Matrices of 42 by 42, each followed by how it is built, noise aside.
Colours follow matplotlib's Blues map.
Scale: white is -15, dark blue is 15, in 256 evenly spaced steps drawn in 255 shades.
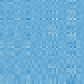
low rank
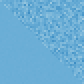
upper triangular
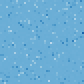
sparse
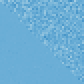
upper triangular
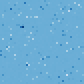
sparse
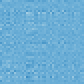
low rank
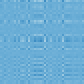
low rank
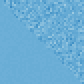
upper triangular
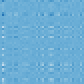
low rank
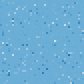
sparse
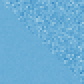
upper triangular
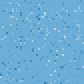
sparse
